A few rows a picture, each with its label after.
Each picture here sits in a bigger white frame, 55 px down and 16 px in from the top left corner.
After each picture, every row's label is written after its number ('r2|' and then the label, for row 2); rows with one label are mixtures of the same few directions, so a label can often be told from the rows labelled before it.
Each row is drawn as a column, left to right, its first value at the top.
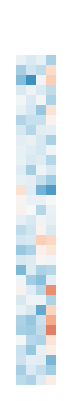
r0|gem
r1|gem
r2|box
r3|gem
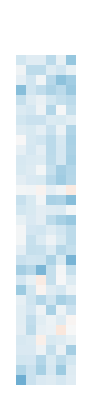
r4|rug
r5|gem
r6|gem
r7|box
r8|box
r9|box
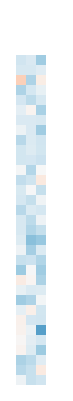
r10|gem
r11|box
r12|box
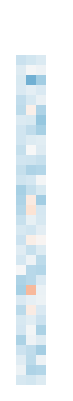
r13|gem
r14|gem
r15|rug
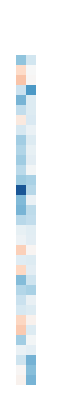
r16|gem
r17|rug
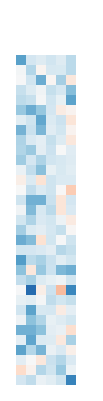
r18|box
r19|gem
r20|rug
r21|gem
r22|gem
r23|rug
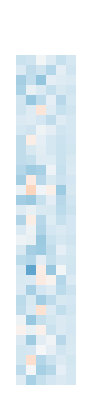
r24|box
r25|rug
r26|box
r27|gem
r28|gem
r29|gem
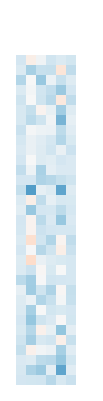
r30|gem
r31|box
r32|box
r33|rug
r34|rug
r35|rug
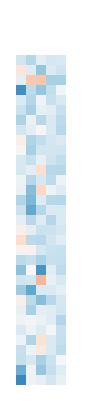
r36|rug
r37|gem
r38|gem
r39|box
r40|rug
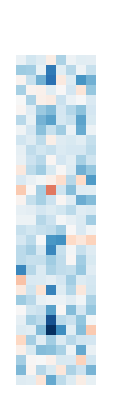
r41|gem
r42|rug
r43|rug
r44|gem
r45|box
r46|box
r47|rug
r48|box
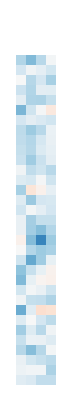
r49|box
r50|box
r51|box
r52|box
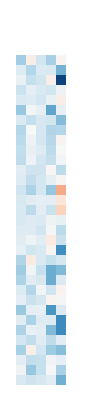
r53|box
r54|box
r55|gem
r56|box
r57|gem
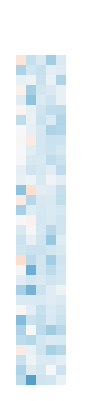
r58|box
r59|rug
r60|gem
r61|box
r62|rug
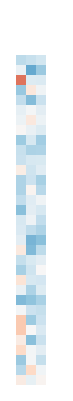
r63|gem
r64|rug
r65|rug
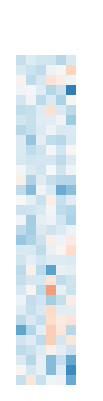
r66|box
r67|rug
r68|rug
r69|gem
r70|gem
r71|rug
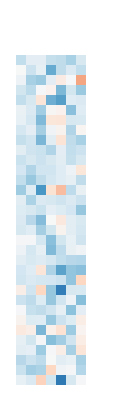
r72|gem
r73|box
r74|rug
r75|rug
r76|rug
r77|box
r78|gem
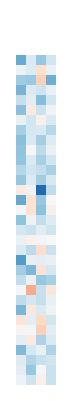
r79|box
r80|gem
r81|gem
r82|gem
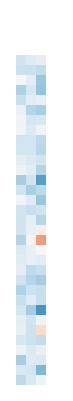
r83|rug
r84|box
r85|box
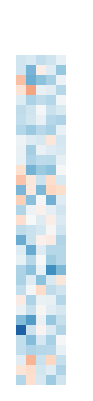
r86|box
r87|rug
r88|gem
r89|rug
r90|gem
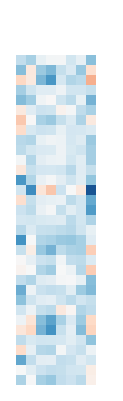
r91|rug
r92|gem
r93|gem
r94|gem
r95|box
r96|box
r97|gem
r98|gem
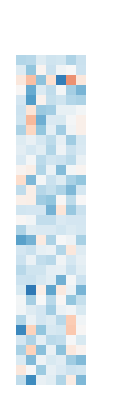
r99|box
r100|rug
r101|rug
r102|gem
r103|gem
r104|gem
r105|rug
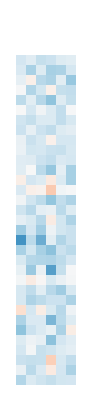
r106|box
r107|gem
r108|box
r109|rug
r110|gem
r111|box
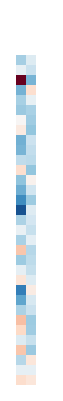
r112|gem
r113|rug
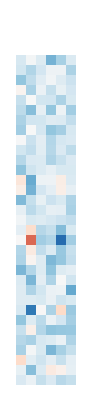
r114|rug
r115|box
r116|box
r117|box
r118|box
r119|gem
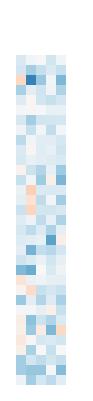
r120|gem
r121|gem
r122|box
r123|box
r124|box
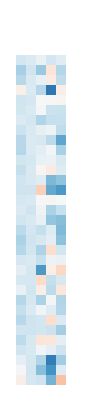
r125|rug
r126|box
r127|gem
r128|rug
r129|rug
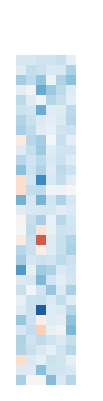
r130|rug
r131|rug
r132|box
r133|rug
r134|box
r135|gem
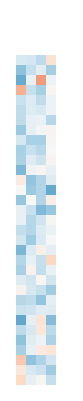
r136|rug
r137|rug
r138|gem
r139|box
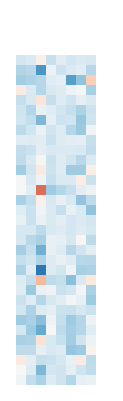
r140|rug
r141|gem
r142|gem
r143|gem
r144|box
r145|gem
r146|rug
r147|gem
